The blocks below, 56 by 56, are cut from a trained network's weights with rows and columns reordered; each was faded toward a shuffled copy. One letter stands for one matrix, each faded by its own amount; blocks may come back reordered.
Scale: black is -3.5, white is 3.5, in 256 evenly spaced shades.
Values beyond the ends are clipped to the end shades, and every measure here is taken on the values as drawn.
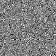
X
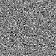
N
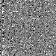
X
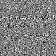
N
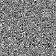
X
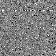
X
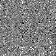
X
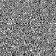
N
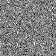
X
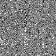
X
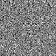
N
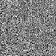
N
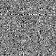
N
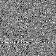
X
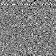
N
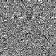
N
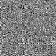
N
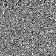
X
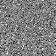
X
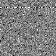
N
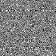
N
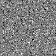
X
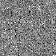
X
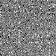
X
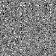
X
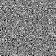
N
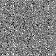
X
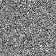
X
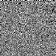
N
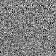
N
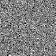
X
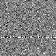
N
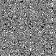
X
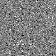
X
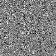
X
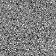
X
